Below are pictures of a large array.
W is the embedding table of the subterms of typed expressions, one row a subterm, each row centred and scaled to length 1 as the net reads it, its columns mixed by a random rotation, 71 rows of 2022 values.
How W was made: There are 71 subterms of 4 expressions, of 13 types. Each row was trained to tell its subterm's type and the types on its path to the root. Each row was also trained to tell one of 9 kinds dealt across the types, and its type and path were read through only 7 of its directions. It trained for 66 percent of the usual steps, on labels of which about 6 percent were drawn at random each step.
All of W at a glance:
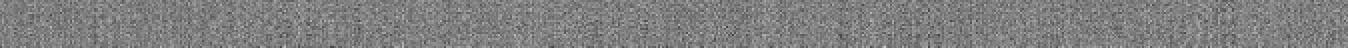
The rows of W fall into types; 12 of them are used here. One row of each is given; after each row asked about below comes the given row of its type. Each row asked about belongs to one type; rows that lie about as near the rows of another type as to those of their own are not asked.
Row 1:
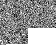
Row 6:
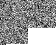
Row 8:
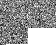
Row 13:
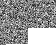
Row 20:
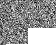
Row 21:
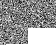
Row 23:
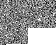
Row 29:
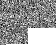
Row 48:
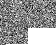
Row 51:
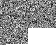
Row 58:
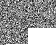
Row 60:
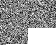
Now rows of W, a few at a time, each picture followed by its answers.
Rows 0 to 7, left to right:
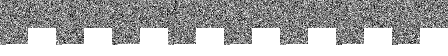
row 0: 60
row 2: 51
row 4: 1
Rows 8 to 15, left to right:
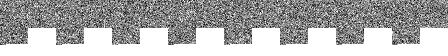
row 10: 21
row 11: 6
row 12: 58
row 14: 51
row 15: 51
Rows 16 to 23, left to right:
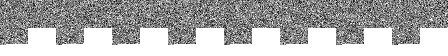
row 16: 13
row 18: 20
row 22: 29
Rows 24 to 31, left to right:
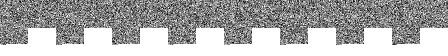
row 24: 21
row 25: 20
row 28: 21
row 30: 6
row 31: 6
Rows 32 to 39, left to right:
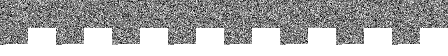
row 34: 13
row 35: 13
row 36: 58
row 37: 51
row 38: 1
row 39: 48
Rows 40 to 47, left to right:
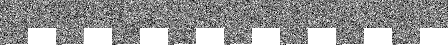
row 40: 48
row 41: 60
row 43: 20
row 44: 51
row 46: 8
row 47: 23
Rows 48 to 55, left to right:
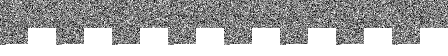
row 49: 20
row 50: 6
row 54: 58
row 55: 23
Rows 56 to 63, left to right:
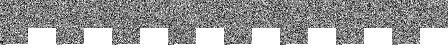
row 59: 8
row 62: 58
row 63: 6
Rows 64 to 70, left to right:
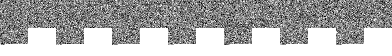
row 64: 23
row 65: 13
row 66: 13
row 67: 21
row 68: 20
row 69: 21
